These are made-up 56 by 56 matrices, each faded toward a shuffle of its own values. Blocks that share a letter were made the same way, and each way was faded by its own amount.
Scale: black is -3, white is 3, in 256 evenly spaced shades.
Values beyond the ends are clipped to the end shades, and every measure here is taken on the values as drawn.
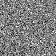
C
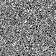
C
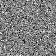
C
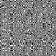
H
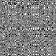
H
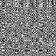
H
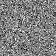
C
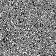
C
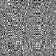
H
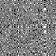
H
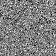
C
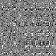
H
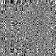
H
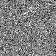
C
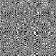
H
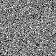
C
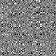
H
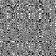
H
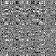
H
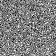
C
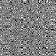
H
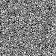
C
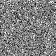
C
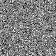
C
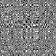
H
